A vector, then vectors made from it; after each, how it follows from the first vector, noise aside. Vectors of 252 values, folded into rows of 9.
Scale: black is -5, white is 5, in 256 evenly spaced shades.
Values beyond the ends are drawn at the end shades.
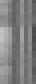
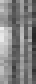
scaled up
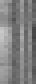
copied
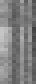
copied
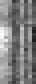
scaled up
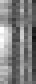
scaled up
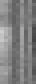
copied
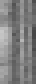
copied
